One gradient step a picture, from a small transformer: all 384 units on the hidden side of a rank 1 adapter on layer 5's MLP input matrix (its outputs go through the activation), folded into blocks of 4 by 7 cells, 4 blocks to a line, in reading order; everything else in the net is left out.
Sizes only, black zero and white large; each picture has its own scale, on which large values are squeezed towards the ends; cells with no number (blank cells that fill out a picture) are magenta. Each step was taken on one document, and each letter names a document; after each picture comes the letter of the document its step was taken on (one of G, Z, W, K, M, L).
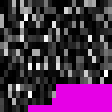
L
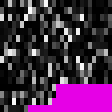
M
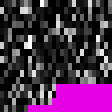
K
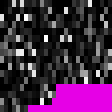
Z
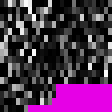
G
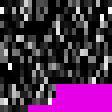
K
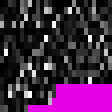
L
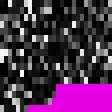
Z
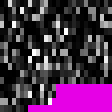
K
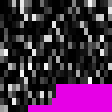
L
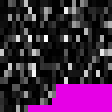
G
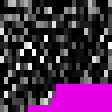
G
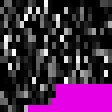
M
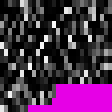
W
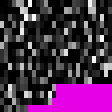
L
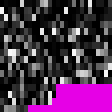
M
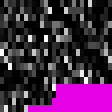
M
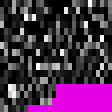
K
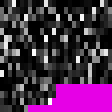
Z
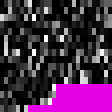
Z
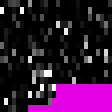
K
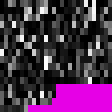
W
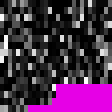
Z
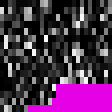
M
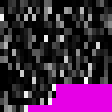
M
